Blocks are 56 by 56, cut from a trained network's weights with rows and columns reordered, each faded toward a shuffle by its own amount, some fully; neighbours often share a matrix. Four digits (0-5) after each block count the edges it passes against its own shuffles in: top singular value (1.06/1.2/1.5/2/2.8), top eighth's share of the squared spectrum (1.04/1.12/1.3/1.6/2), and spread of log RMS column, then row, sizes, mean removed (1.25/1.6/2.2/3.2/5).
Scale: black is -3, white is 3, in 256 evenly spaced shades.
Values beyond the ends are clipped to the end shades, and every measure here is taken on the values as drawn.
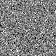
0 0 0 0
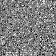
2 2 1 1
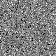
0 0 0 0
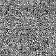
2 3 2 1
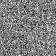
0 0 0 0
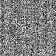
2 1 0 0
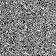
0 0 0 0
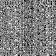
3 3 1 1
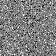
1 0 0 0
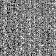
2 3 1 1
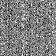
2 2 0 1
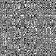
3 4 3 2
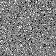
0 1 0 0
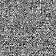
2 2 2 1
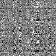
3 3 3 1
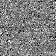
1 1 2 0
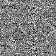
1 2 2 0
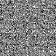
2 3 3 1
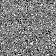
1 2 1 0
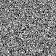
1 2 0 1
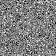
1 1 0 0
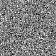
1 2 0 1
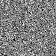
1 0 0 0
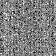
2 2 1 1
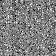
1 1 0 0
